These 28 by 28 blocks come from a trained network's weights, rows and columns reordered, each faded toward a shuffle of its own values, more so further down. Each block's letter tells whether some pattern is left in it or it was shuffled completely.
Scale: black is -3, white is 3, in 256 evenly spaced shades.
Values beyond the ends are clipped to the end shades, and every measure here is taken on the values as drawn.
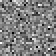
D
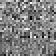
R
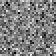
D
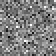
D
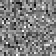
D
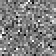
D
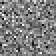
D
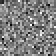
D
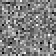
R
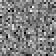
D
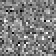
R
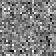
R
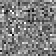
R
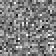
D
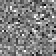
D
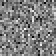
D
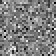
R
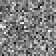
D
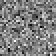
D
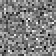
D
